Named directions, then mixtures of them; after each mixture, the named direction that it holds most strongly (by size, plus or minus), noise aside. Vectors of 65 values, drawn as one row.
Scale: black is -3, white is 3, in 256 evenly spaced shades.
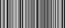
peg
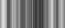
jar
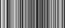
peg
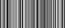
peg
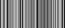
peg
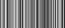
peg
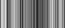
jar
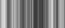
jar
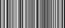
peg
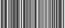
peg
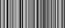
peg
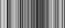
jar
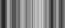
jar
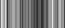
jar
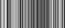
peg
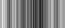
jar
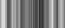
jar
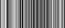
peg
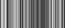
peg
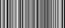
peg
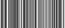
peg
